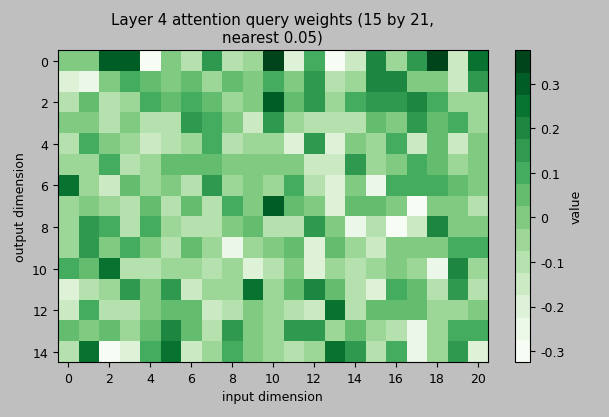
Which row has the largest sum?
2
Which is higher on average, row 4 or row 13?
row 13
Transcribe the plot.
Title: Layer 4 attention query weights (15 by 21, nearest 0.05)
x-axis: input dimension, ticks 0 2 4 6 8 10 12 14 16 18 20
y-axis: output dimension, ticks 0 2 4 6 8 10 12 14 (0 at the top)
Colour bar: value, ticks -0.3 -0.2 -0.1 0 0.1 0.2 0.3
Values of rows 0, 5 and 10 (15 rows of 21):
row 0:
0 0 0.3 0.3 -0.3 0 -0.1 0.15 -0.1 -0.05 0.35 -0.2 0.1 -0.3 -0.15 0.2 -0.05 0.15 0.35 -0.15 0.25
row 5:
-0.05 -0.05 0.1 -0.1 -0.05 0.05 0.05 0.05 0 0 0 0 -0.15 -0.15 0.15 -0.05 0 0.1 0.05 -0.05 0
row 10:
0.1 0.05 0.25 -0.1 -0.1 -0.05 -0.05 -0.1 -0.05 -0.2 -0.1 0 -0.2 -0.05 -0.1 -0.05 0 -0.05 -0.25 0.2 -0.05
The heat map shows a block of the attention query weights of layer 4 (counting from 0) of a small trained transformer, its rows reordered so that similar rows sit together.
